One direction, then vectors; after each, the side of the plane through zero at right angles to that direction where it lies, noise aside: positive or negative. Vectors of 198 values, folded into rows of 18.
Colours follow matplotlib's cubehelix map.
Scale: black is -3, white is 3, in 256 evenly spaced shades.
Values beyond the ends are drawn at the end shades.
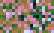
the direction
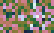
negative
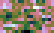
negative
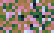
positive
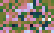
positive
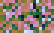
positive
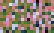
negative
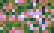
negative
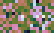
negative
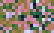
positive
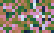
negative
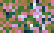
negative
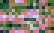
negative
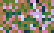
negative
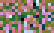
positive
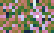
negative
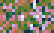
negative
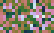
negative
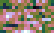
positive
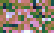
positive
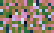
negative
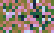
positive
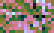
positive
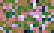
negative
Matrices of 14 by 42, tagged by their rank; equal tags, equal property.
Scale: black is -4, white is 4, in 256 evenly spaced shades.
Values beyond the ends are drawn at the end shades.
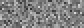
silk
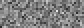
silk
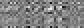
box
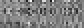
box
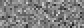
silk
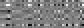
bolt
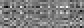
box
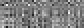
box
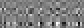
bolt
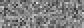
silk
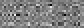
box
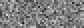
silk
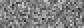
silk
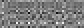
box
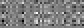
bolt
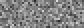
silk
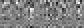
box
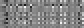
bolt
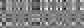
bolt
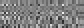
bolt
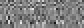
box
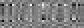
bolt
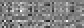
box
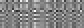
bolt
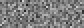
silk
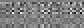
bolt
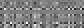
bolt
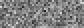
silk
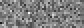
silk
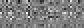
box
